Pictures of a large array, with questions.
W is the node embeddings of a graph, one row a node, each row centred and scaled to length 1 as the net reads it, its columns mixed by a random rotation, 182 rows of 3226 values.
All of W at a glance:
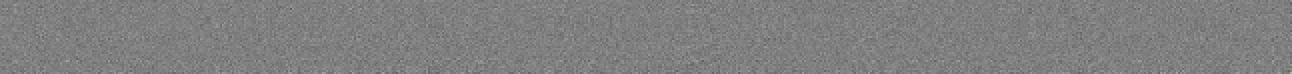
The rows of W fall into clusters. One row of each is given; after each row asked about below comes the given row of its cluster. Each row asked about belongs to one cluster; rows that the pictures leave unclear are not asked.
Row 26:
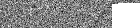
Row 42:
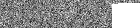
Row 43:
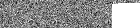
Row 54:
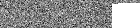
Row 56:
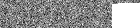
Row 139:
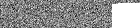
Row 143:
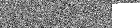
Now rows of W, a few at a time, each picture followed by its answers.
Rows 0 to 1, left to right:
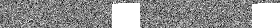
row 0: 43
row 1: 56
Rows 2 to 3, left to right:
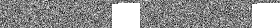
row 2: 26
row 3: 143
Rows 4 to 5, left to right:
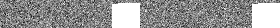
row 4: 56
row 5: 54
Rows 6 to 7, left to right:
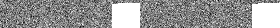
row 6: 56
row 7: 143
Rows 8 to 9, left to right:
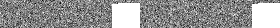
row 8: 42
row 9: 26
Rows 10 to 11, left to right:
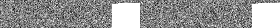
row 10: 139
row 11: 139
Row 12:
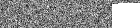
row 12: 26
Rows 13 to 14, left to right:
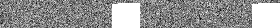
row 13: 43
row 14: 42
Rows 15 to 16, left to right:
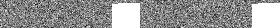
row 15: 54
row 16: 139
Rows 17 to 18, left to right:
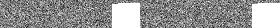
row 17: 54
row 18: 56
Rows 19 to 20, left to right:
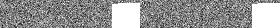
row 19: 56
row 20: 143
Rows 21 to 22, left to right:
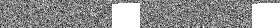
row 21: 26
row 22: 143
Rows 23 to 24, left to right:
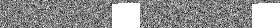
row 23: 26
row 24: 26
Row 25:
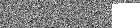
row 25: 43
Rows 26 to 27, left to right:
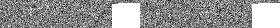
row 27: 42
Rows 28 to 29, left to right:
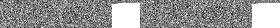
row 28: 139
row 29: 139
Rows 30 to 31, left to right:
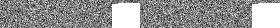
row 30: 26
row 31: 26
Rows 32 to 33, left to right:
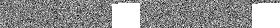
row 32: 42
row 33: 143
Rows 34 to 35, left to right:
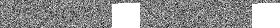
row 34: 139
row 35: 54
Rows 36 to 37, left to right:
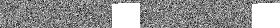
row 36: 42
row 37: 43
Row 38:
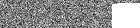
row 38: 56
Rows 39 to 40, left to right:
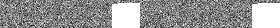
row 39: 56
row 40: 143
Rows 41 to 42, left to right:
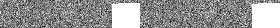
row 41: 42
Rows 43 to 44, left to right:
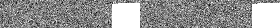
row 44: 143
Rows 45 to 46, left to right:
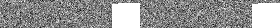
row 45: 42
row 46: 54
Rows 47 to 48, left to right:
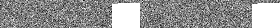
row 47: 54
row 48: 143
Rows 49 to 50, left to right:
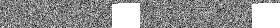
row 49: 26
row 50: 42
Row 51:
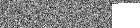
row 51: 26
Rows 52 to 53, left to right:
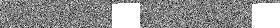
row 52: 143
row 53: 43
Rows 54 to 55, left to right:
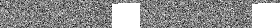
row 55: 54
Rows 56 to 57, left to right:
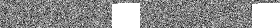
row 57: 143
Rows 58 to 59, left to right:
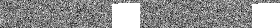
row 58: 42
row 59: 42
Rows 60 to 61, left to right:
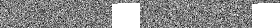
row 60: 54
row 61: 26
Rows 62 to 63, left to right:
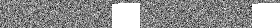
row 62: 26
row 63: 54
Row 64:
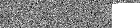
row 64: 43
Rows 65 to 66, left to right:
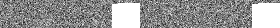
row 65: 56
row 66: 26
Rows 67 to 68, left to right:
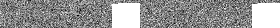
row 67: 42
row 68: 54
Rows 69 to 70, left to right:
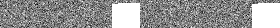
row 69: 54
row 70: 26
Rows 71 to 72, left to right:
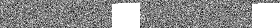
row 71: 139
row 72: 143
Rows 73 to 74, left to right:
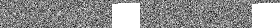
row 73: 54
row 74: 139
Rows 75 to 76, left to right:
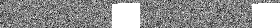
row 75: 43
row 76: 42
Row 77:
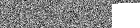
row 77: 139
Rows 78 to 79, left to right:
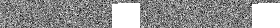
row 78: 42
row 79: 26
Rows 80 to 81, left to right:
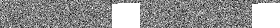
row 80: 143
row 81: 54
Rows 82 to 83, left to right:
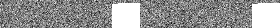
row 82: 43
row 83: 54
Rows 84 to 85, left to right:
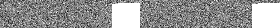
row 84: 43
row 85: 143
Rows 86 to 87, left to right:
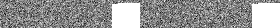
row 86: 56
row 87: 42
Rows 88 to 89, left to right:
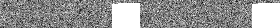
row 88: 42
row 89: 43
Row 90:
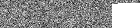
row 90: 54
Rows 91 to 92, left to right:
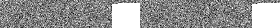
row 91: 143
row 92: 143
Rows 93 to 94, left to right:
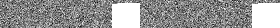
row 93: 56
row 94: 54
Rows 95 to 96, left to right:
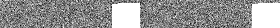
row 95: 143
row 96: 43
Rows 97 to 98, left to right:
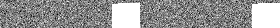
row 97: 56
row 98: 43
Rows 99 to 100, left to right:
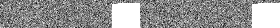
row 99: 43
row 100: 56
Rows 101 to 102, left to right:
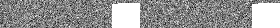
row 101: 43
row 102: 26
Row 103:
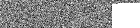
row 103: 143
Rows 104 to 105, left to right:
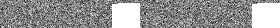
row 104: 26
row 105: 56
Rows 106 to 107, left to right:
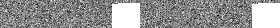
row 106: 54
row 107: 42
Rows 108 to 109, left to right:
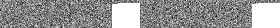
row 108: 143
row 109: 139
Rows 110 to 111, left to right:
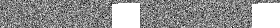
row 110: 26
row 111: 139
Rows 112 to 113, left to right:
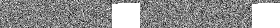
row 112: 143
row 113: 26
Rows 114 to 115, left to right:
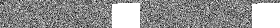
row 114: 43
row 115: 143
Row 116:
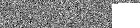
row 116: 42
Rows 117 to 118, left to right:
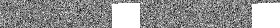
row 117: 42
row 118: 139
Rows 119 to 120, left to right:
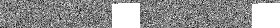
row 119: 42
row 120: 43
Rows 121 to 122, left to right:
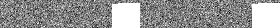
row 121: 139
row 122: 42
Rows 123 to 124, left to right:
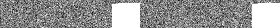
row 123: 139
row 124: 56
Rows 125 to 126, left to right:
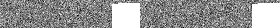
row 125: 42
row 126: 143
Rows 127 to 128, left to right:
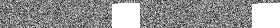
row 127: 56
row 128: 139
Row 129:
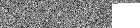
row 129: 54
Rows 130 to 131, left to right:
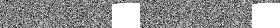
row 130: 56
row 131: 56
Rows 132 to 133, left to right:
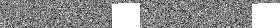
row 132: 42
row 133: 54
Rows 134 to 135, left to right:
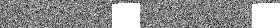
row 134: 26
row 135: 43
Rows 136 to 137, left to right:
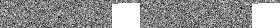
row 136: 54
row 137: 54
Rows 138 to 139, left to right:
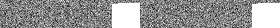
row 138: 56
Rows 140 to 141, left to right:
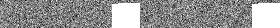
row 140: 139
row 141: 26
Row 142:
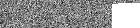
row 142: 43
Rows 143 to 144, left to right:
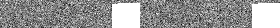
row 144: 42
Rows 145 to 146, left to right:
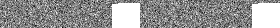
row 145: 26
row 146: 26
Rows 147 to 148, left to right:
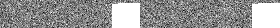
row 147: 43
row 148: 54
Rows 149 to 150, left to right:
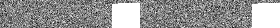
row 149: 43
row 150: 139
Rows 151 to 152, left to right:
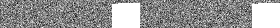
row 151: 139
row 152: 42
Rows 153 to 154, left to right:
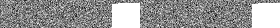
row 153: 139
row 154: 139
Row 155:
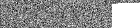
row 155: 139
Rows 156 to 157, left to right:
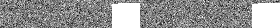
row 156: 42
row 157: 56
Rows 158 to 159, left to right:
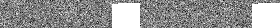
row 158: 42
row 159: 54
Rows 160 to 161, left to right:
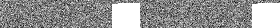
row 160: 143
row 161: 56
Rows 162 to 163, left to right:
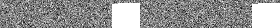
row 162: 56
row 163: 54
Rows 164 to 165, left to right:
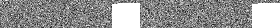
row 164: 143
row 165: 54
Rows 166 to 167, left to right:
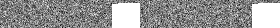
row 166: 26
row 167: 26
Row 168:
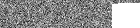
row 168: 56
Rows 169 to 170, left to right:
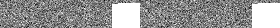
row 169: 54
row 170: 54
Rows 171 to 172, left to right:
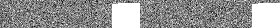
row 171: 43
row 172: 139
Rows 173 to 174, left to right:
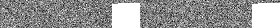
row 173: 54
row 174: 56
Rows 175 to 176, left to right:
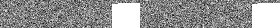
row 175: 54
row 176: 143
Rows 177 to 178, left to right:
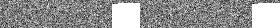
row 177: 26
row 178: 26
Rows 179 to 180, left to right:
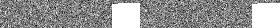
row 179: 26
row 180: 54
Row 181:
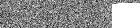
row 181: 43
